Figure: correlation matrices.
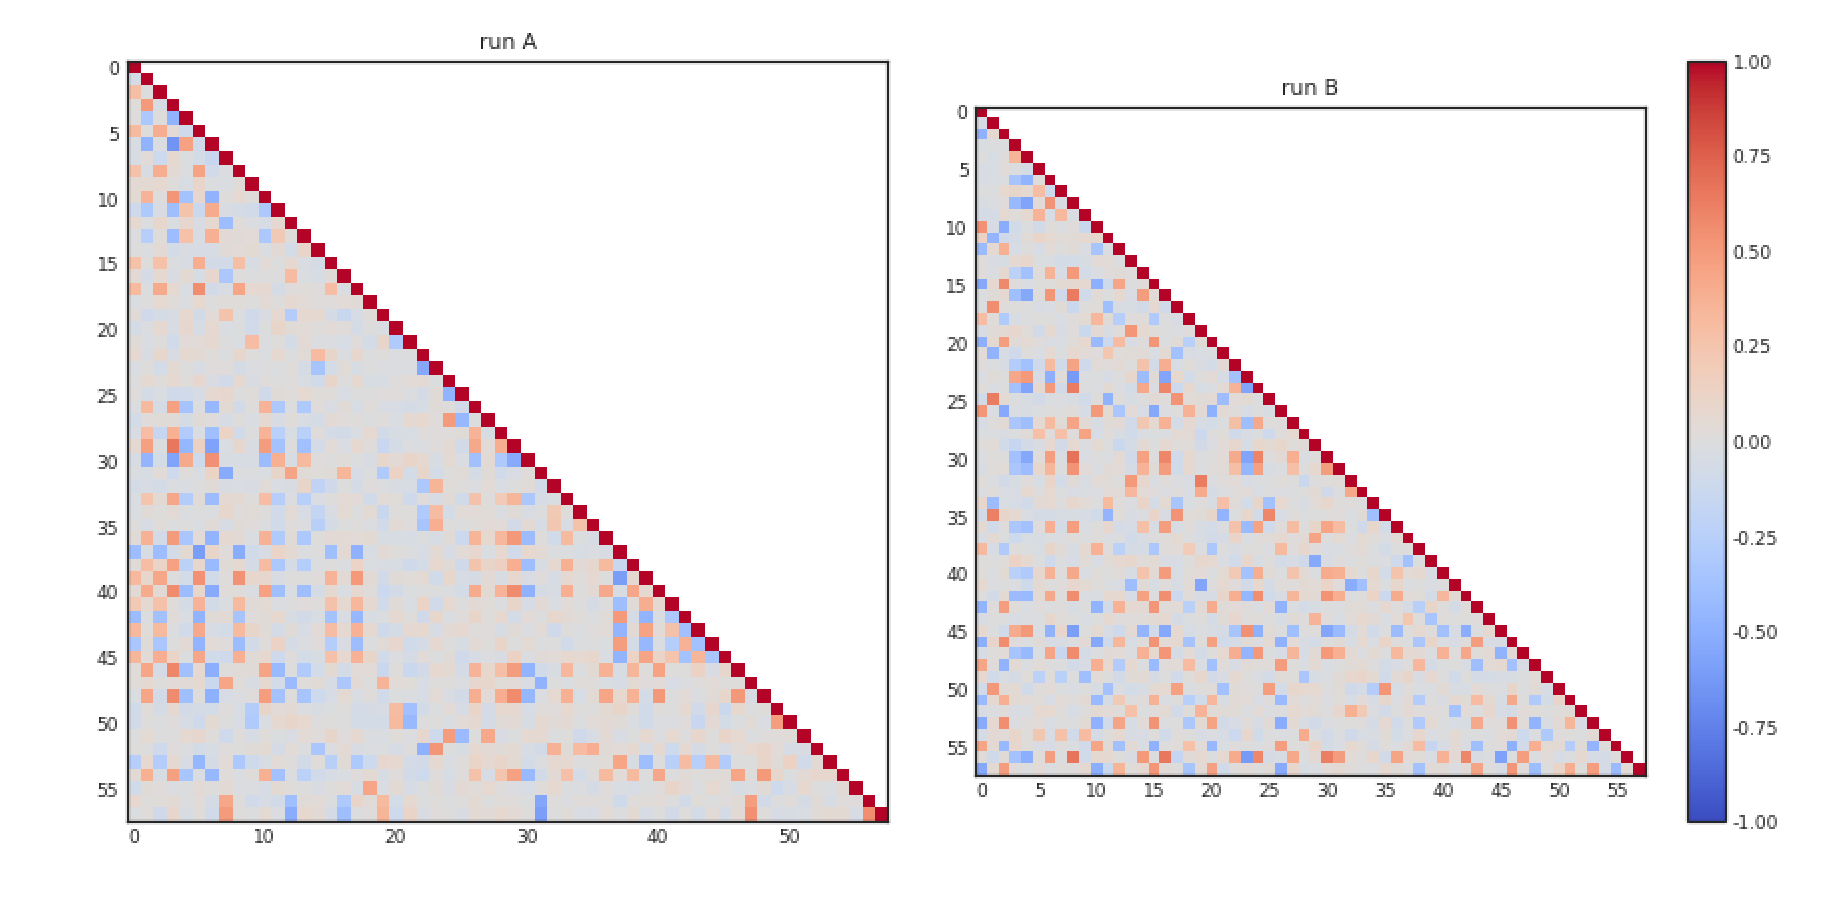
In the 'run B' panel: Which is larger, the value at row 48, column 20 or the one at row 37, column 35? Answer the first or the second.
the second
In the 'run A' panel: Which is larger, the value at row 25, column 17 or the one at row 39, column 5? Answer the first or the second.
the second
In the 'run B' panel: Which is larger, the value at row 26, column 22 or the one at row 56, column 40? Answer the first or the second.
the second
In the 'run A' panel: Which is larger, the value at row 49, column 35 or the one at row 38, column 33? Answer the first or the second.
the second
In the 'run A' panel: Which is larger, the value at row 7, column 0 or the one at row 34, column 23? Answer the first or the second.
the second
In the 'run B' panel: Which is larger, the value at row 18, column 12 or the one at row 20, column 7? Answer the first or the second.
the second
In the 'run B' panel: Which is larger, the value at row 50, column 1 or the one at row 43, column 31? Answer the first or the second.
the first
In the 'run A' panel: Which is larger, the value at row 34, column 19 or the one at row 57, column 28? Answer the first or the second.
the second
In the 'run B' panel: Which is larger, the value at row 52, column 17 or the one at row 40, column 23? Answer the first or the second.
the first
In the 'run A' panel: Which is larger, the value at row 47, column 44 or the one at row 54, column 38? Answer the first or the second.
the second
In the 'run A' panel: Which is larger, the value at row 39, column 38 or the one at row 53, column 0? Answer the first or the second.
the first
